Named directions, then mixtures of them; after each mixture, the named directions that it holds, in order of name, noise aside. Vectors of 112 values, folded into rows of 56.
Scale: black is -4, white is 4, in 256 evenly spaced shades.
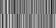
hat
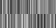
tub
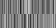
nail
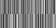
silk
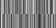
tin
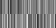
nail, tub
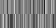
hat, silk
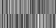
silk, tub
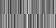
nail, tub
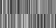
tub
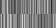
hat, tub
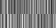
hat, tub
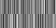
silk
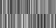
tub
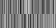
nail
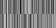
hat, nail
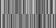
tin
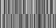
tin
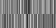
nail
